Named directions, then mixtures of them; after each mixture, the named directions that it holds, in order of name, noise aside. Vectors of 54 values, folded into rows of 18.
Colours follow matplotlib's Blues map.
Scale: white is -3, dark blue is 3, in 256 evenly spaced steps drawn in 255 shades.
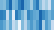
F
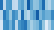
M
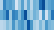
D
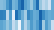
F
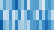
D, M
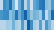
D, F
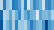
M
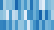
D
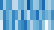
M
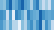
F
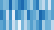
F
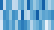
M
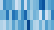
D
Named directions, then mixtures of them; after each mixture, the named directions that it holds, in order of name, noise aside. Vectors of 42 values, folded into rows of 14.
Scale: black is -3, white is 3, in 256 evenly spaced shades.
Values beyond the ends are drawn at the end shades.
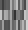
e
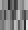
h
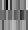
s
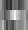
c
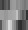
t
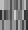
e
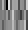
h, s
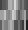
h, t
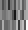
e, h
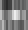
c, t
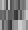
s, t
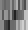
e, t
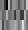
e, s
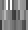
c, s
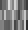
h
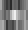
c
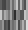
e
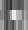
c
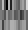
s
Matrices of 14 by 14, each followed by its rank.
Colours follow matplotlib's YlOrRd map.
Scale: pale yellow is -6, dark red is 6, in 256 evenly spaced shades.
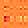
one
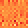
three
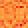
three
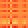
one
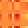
one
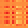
one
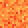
full rank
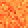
full rank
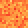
full rank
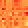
three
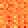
three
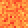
full rank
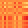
one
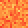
full rank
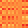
one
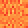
three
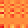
one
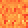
three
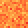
full rank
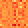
three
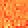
three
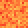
full rank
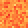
full rank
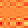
one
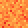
full rank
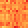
three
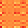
one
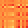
one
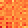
three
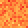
full rank
